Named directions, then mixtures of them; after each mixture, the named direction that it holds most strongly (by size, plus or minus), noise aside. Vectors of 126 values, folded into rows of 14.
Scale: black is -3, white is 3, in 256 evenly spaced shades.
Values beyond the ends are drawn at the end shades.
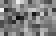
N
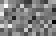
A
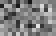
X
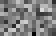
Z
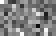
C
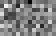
X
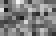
N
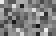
C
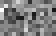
N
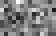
N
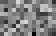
Z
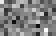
C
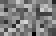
Z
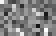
C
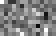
C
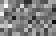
A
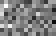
A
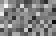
A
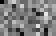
C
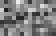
N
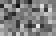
X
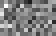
A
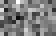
N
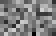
Z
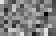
C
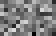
Z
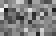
N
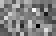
X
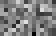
Z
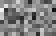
N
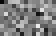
C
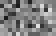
X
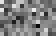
N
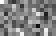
C
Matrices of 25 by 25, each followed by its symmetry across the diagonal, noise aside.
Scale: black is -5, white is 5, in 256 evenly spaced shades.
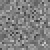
symmetric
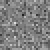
antisymmetric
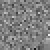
antisymmetric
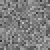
symmetric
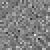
symmetric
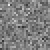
neither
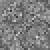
symmetric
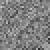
symmetric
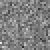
neither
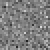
antisymmetric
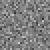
antisymmetric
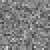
neither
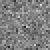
neither
